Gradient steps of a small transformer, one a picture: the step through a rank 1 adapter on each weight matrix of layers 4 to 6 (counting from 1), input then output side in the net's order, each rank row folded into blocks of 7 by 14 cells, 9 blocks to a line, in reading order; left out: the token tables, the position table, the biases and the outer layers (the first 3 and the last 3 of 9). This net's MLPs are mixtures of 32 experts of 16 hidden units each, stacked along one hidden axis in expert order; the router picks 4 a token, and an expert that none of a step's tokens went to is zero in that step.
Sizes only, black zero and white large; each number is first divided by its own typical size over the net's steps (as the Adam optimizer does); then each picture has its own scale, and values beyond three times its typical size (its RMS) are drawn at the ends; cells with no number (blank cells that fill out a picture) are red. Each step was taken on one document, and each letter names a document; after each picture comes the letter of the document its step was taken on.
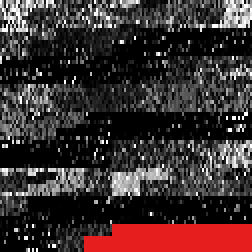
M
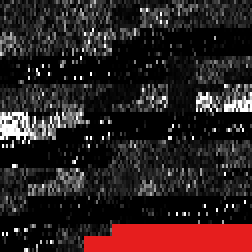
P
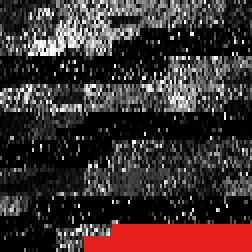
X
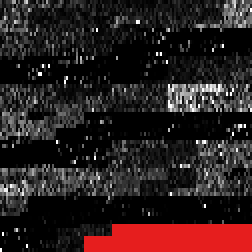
M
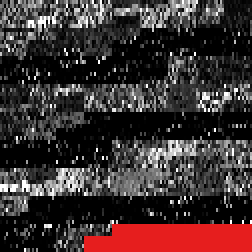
X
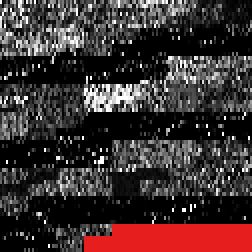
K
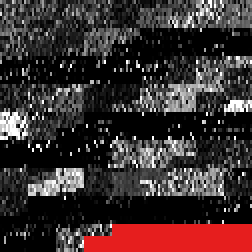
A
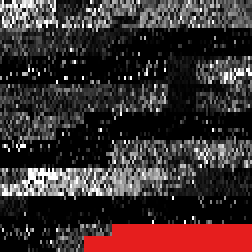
A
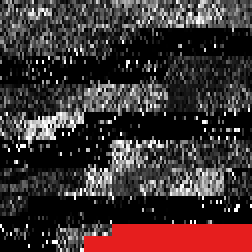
A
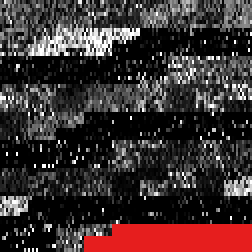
X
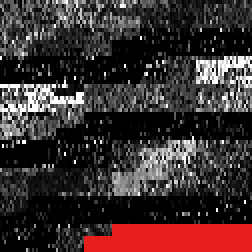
K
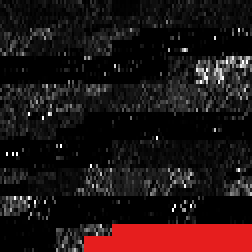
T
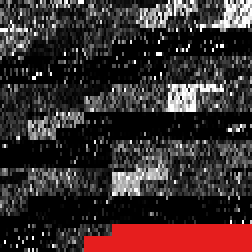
M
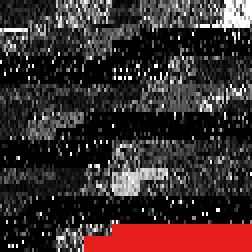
X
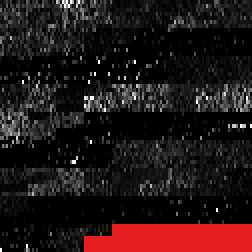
P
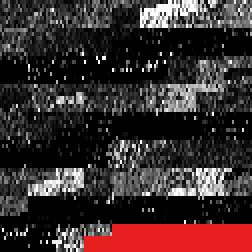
A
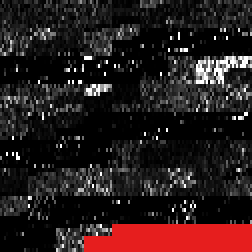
T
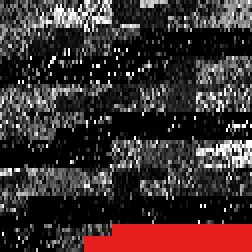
X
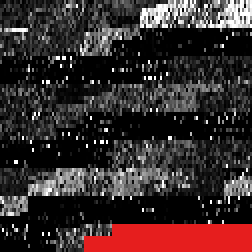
A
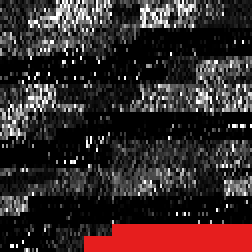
P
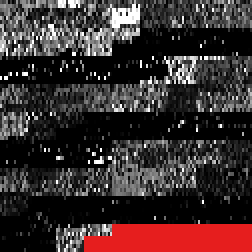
K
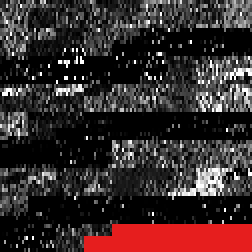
M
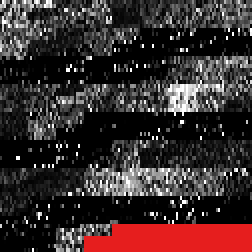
K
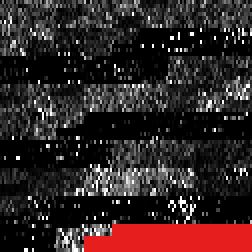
T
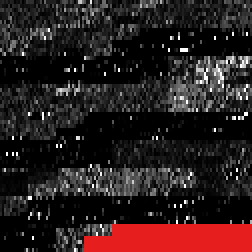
T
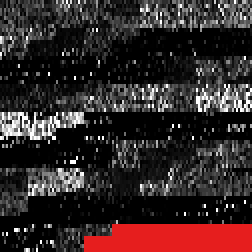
P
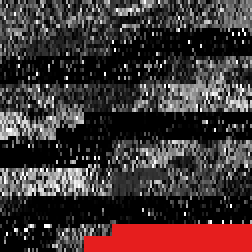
X
